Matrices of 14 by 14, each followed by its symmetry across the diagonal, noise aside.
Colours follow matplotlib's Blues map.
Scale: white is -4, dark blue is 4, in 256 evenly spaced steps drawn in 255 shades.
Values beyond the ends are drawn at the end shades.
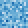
antisymmetric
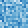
antisymmetric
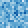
neither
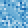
antisymmetric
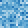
neither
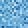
neither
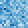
neither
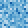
neither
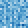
neither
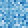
antisymmetric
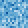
neither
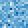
neither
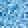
neither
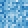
neither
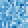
neither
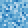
antisymmetric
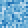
antisymmetric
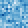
antisymmetric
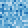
neither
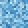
neither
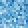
antisymmetric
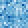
antisymmetric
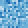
antisymmetric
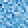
antisymmetric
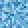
antisymmetric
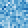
antisymmetric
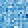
antisymmetric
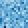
neither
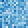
neither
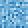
antisymmetric
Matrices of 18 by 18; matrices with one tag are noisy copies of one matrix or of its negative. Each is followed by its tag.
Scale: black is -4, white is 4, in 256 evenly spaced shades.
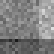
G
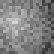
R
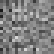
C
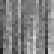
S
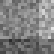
G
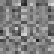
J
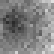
R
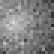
R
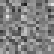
J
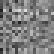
C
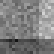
G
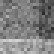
G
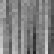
S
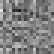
C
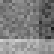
G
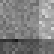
G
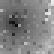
R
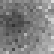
R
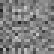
C
